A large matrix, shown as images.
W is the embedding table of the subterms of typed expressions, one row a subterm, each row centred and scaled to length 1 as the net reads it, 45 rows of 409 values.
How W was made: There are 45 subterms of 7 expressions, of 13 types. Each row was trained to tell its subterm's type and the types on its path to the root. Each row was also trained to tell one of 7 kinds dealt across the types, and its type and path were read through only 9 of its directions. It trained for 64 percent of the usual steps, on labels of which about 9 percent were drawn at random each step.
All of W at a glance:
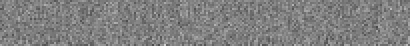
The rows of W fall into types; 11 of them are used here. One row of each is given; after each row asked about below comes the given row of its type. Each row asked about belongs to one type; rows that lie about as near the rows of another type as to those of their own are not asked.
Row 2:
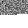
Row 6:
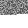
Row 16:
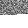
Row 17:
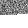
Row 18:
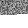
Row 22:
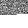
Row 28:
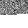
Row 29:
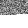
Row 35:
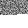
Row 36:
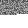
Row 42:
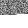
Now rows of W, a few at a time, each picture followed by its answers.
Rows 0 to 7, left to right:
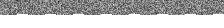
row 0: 29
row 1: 17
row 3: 16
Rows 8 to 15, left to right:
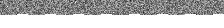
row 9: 6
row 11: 42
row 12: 22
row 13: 18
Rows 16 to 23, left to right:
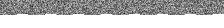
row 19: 22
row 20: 17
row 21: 16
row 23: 29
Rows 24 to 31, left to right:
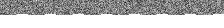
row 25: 28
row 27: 17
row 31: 28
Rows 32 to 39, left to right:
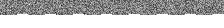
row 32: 36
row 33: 18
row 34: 36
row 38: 36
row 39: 2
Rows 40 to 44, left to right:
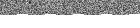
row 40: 29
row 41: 42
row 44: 18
